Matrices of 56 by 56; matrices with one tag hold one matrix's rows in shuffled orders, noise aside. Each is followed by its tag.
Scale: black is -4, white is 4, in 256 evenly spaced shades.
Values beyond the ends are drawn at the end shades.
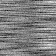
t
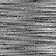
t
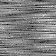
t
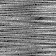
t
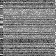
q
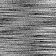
t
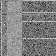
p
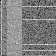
p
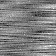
t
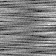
t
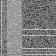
p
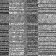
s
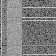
p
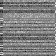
q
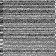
q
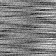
t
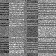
s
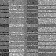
s
